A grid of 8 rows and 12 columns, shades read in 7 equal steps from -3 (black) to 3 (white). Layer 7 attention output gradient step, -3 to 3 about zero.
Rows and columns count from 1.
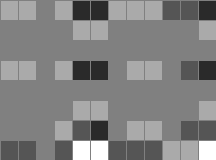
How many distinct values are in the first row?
4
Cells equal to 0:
52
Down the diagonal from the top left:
1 0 0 1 0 1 0 -1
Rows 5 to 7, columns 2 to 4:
0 0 0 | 0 0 0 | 0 0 1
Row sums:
-2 3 0 -2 0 3 -2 5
